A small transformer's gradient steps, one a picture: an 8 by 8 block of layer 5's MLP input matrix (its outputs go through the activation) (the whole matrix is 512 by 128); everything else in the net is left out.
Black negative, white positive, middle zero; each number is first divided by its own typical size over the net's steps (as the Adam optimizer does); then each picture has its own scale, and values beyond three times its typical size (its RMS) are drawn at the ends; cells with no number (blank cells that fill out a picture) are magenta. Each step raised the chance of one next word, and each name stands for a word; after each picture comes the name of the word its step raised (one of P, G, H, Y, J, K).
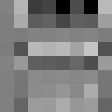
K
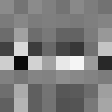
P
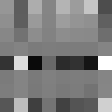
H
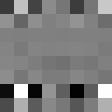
P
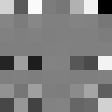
H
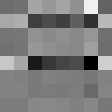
K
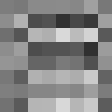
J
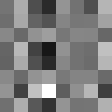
P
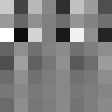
P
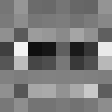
P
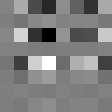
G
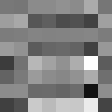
J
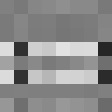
J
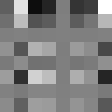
K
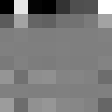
K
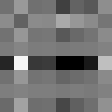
H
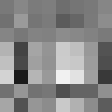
J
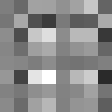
J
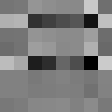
K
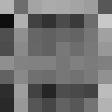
P
